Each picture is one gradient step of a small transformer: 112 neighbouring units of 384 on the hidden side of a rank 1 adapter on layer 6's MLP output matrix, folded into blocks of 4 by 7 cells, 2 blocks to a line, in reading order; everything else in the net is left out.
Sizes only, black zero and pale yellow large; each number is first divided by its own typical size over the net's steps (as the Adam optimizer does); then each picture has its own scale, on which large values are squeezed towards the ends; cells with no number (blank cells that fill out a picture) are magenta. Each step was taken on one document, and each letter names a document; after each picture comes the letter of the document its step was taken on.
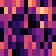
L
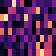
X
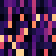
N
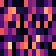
L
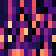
N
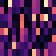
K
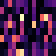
N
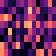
L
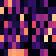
N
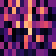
L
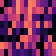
L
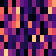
X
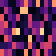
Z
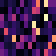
K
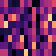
Z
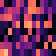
L
